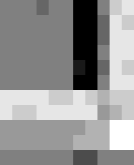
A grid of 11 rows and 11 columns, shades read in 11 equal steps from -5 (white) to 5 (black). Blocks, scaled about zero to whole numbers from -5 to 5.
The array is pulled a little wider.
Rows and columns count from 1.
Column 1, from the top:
0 0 0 0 0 0 -4 -4 -1 -1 0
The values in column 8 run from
-4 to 5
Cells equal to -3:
11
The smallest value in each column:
-4 -4 -4 -4 -4 -4 -4 -4 -2 -5 -5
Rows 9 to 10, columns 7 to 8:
-1 -2 / -2 -2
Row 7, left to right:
-4 -4 -4 -4 -3 -3 -4 -3 -2 -3 -3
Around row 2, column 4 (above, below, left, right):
1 0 0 0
